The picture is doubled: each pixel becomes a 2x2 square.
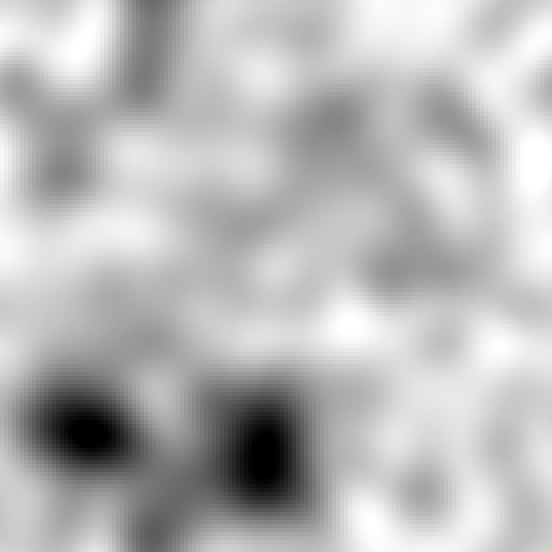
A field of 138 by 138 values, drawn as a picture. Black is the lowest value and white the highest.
No row or column stands out. The halves do not mirror each other. No lone cell stands out from its neighbours. On average the colour sits 70% of the way up the scale. Most values sit high, with a long tail of low ones. Two dips sink into the field.
